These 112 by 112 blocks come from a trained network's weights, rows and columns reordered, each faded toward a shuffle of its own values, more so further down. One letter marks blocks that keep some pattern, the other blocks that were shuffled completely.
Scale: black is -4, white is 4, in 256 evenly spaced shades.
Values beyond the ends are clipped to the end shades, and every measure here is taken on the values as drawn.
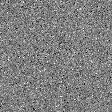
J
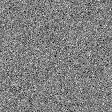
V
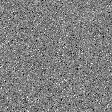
V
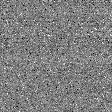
J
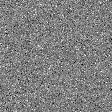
V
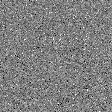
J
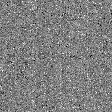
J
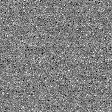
J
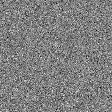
J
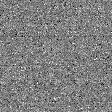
J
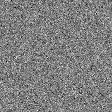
V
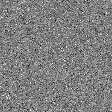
V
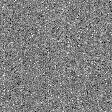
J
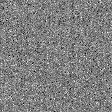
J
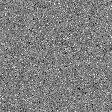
V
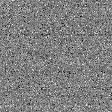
J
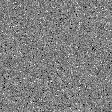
V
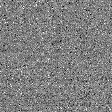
J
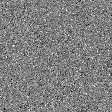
V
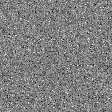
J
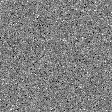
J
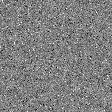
V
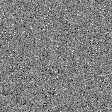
V
